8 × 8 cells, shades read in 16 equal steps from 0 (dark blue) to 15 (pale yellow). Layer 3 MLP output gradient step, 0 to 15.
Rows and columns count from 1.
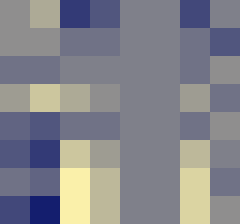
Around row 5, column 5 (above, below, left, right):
7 7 6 7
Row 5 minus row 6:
1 2 -6 -3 0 0 -5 1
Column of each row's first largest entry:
2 1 8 2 8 3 3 3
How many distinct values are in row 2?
4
